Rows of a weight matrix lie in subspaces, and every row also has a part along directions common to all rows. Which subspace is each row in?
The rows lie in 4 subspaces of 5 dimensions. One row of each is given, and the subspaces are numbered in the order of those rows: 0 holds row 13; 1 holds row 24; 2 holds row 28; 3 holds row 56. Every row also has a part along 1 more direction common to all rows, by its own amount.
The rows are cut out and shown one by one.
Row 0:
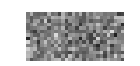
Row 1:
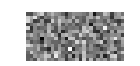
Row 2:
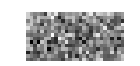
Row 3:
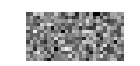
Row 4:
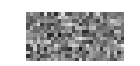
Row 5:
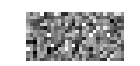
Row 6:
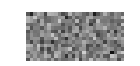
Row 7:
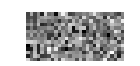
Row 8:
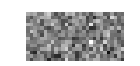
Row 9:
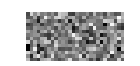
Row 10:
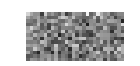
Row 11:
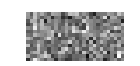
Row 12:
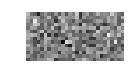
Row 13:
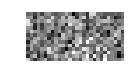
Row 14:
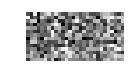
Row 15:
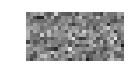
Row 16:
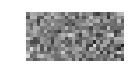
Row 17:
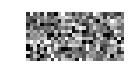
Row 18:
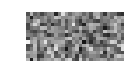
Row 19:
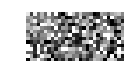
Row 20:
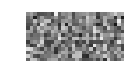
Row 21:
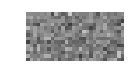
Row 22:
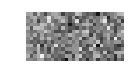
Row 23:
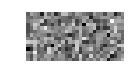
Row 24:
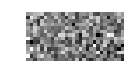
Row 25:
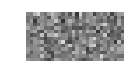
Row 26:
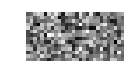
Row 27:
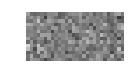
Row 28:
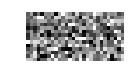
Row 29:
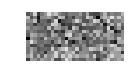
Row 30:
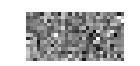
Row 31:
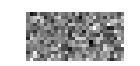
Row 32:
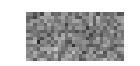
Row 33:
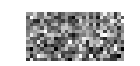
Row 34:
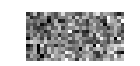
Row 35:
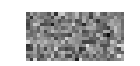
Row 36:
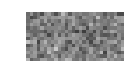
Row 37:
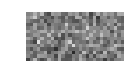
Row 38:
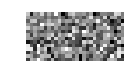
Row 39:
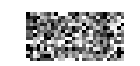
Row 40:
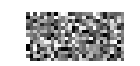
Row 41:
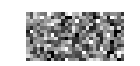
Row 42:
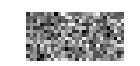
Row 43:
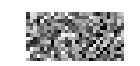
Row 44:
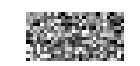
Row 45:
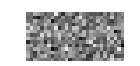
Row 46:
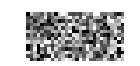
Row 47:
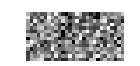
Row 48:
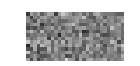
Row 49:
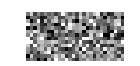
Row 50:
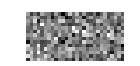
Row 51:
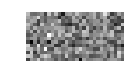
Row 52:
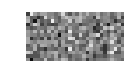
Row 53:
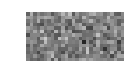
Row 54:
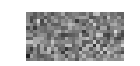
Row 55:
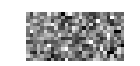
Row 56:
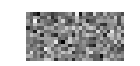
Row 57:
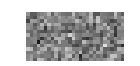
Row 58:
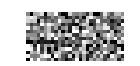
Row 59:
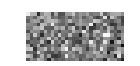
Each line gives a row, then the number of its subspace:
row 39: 3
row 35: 0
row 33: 0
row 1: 2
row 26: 3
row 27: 1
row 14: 1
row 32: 0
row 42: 1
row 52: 2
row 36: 0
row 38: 0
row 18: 0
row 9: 1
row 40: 1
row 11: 0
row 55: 2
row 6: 2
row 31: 2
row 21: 3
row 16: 1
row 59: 2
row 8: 2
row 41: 2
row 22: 1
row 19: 2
